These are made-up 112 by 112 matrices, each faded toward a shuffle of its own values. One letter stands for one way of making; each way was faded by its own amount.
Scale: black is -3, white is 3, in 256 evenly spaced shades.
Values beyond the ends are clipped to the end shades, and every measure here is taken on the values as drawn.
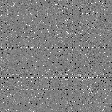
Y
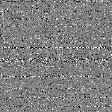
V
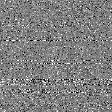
V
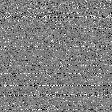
V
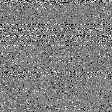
V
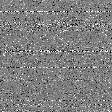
V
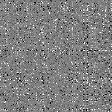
Y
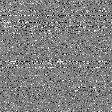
V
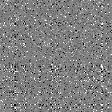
Y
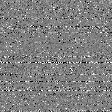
V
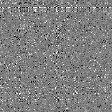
Y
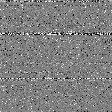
V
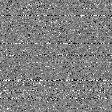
V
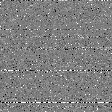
V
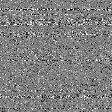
V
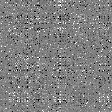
Y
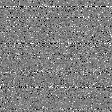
V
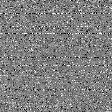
V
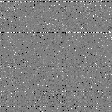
Y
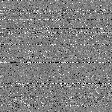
V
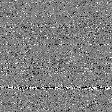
V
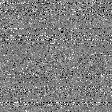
V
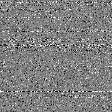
V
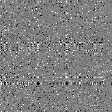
Y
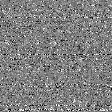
V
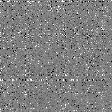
Y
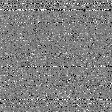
V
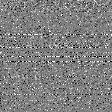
V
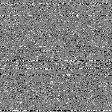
V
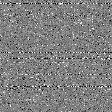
V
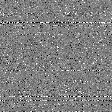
V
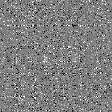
Y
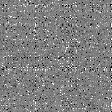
Y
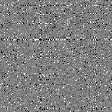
Y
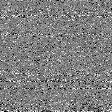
V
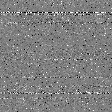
V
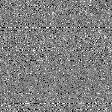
V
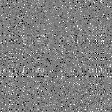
Y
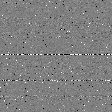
V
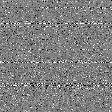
V
